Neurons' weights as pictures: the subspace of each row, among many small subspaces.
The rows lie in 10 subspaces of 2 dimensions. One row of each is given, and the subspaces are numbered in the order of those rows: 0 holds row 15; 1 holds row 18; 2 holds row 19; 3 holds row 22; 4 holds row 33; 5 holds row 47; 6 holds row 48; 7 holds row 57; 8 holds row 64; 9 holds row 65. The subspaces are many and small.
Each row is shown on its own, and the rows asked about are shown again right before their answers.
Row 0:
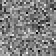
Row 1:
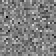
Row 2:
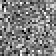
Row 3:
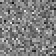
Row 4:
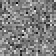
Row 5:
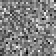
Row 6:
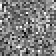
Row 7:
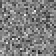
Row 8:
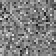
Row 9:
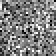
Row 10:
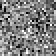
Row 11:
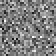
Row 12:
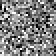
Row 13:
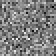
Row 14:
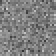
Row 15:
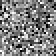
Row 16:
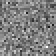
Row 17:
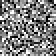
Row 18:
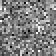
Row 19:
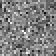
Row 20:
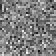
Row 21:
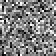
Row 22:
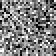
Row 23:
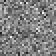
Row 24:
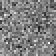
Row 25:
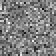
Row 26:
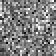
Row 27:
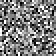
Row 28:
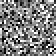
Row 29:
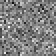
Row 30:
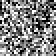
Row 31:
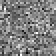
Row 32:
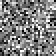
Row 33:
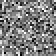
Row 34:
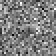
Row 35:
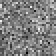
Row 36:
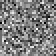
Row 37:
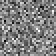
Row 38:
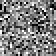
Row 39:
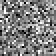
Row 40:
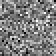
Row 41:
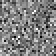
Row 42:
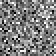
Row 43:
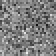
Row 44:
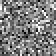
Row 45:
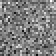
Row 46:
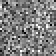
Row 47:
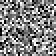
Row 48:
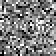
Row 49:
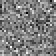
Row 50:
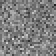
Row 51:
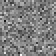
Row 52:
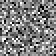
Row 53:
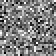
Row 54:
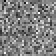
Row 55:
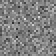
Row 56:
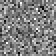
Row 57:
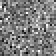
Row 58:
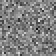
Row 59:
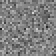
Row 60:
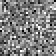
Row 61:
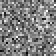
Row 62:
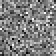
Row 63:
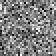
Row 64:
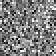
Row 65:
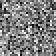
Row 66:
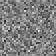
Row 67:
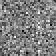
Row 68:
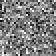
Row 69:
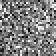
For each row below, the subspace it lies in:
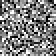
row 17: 6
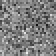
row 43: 0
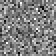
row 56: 5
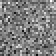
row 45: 2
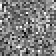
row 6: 7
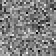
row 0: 1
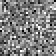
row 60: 8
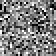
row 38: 5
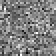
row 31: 0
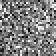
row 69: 3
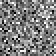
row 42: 9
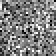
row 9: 9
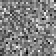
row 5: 3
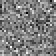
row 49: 6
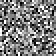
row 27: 5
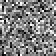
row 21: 4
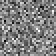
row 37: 9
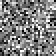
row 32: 8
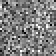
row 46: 9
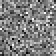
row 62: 6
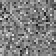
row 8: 3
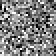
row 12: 0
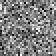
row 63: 5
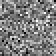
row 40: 6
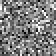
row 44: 1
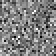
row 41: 8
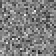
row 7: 7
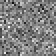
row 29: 4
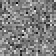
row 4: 7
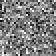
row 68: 4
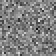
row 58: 4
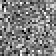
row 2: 2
